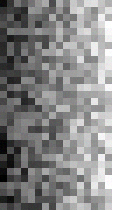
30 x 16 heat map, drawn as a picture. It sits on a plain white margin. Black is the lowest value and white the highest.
Values rise toward the right. Overall the values sit about 50% of the way up the scale. There are no regular stripes. The grain is fine, like static.
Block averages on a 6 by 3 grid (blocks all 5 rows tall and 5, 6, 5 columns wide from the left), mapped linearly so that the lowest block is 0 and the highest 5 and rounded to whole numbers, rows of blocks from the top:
135
035
134
124
025
124
